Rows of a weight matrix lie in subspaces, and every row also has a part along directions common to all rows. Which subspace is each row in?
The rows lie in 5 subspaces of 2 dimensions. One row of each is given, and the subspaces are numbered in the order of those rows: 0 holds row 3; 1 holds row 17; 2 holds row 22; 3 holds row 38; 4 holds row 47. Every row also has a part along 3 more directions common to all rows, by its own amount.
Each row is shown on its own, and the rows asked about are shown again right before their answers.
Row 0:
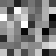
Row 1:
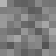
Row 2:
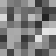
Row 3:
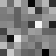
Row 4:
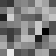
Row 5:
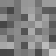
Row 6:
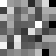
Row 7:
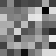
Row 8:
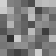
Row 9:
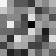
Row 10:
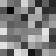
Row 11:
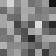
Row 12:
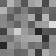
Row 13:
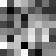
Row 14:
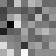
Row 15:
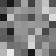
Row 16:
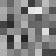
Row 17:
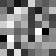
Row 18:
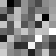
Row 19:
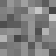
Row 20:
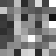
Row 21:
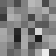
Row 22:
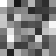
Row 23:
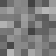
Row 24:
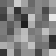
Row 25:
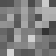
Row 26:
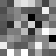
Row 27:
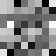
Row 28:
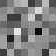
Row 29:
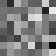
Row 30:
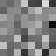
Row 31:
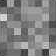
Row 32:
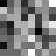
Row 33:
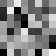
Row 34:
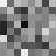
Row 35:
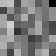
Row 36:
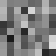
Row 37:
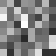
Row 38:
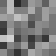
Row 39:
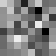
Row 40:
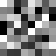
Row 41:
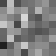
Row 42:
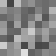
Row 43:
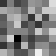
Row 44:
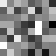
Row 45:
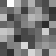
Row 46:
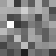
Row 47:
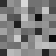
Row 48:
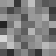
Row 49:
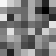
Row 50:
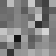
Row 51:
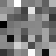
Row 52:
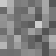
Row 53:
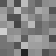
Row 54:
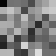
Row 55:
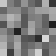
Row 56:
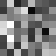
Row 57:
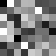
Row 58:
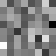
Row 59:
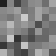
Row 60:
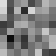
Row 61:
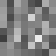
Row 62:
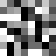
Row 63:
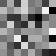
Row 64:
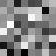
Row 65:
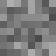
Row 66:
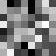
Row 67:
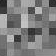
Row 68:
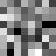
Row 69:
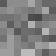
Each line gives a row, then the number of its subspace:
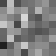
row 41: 3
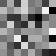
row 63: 4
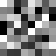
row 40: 3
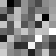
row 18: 2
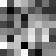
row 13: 3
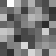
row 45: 2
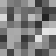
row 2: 2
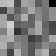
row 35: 0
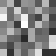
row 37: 1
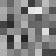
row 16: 1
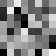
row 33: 1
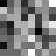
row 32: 0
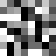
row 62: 0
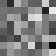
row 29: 4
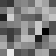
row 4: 2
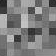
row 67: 4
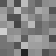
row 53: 4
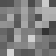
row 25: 2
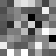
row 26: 4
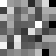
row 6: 0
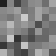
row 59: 3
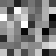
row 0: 1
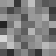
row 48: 3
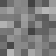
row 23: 3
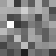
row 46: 4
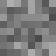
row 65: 2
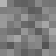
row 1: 2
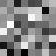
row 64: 4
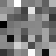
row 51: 2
